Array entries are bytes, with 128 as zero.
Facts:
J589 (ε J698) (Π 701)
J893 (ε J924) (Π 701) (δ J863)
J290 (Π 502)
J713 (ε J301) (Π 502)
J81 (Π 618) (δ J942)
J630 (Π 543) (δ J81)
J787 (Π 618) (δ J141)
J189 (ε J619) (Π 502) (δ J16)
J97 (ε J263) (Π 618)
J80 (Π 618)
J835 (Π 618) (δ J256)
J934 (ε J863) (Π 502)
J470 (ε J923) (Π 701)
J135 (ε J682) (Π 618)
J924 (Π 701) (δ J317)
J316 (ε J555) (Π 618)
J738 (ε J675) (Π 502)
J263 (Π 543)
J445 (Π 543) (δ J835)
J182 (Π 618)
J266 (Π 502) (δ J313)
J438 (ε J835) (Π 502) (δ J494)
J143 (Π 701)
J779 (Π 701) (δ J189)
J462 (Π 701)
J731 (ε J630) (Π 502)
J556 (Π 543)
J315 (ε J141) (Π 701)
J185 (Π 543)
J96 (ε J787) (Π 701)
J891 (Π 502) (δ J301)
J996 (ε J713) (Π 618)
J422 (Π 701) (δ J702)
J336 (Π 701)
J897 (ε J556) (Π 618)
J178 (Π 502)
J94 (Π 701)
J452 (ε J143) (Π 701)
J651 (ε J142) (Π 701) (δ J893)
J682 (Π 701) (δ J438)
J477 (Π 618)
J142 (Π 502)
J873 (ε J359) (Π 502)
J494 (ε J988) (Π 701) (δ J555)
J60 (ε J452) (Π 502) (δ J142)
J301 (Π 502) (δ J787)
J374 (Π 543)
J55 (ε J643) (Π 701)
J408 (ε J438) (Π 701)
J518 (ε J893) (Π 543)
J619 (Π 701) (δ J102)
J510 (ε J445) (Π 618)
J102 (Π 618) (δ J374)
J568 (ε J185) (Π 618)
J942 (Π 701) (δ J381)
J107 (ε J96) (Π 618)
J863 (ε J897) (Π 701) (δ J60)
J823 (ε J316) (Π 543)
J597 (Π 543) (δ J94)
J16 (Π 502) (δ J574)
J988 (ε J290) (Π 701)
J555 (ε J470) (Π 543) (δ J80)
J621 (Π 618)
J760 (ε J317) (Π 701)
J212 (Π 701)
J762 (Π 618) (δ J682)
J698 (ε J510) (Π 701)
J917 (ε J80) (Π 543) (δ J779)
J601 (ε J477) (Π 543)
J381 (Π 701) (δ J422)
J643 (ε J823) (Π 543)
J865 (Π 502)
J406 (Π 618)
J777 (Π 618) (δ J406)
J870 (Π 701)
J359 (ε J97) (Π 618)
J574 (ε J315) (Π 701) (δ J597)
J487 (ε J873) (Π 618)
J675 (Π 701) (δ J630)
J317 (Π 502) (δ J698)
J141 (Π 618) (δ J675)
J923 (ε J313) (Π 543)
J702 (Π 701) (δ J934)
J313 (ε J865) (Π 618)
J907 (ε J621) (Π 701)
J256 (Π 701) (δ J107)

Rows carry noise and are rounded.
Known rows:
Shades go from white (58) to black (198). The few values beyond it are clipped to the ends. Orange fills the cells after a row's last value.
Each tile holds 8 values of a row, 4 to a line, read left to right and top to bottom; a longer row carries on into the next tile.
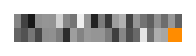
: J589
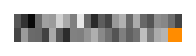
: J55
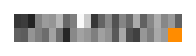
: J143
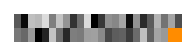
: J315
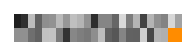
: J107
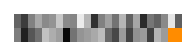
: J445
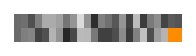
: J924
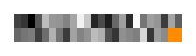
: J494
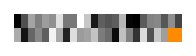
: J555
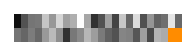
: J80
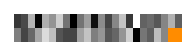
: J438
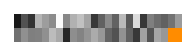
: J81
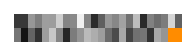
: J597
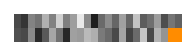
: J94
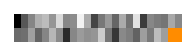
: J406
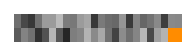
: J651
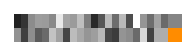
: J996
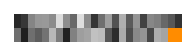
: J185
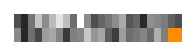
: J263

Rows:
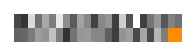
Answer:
J835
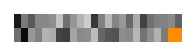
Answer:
J865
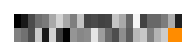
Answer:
J643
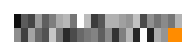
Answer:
J897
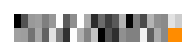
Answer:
J316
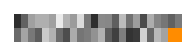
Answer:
J787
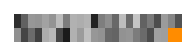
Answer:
J142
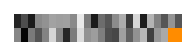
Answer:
J518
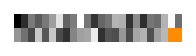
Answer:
J823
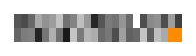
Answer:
J779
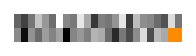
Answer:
J510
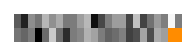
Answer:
J574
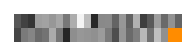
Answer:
J256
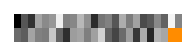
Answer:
J487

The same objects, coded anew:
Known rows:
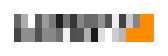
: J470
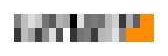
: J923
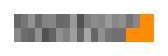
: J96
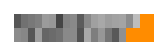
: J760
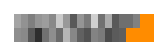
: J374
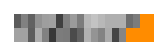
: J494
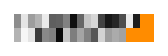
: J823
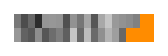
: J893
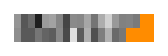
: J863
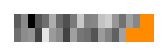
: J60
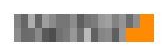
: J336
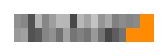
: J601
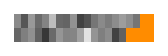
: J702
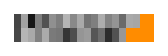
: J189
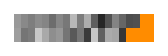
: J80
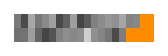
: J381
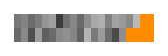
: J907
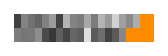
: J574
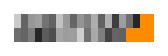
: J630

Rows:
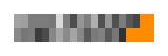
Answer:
J185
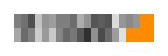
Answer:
J107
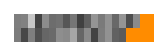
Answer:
J619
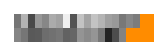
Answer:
J917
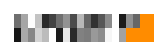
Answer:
J313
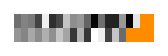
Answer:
J359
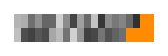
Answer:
J445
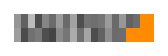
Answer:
J143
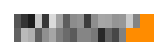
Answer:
J934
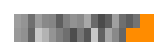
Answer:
J762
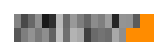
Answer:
J301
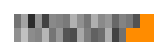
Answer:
J438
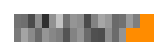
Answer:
J713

